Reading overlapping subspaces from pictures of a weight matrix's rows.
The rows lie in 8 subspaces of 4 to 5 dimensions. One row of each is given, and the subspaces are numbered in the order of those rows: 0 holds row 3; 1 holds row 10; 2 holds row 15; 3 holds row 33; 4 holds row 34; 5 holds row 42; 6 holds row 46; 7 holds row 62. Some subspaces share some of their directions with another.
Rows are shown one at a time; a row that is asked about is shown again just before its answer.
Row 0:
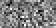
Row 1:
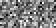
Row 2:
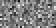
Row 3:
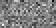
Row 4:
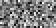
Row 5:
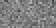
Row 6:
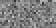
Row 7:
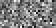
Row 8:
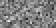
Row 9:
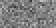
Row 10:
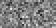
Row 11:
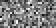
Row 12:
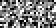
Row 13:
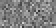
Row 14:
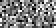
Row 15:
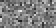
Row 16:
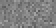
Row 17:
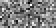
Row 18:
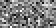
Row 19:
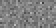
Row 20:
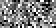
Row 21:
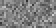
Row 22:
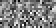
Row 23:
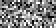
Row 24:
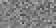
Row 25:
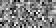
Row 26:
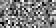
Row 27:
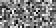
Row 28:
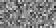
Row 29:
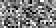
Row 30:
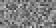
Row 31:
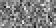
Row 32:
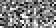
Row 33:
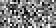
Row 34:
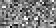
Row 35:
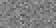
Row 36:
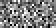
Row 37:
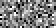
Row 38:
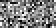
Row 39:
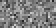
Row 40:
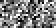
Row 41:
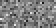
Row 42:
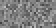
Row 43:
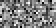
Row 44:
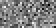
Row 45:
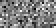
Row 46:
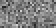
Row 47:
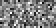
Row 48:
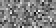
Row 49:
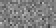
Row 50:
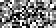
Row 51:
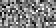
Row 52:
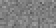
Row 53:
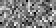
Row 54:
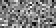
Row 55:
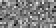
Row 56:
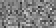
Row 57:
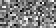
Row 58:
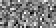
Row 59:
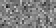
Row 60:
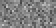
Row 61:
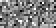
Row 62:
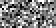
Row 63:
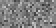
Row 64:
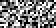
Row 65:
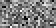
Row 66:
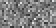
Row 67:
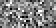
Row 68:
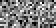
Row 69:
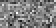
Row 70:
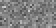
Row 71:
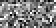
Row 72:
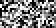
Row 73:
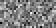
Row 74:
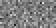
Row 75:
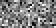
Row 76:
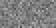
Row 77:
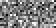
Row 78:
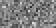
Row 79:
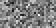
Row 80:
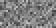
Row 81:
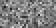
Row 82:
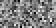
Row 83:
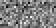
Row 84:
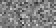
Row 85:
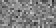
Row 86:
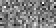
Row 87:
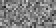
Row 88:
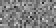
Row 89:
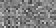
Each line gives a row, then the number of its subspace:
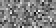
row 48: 4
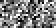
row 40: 7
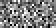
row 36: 3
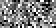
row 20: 4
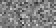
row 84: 1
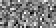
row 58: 0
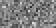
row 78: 4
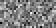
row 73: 5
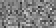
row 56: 0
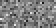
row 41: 4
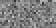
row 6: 0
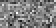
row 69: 3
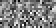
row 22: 4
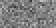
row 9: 7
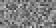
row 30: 5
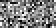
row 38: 3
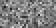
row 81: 1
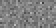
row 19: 3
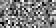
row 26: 0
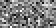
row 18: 4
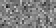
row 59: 6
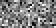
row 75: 2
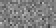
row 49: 3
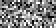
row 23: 2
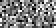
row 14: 0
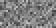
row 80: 5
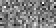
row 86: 6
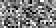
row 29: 0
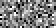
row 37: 5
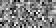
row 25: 0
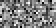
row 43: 2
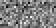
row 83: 6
